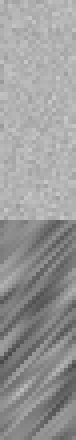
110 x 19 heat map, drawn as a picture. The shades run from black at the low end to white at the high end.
It is made of 2 by 1 panels. Panel 1,1: high, fine-grained, faint in contrast. Panel 2,1: middling, slanting up to the right.
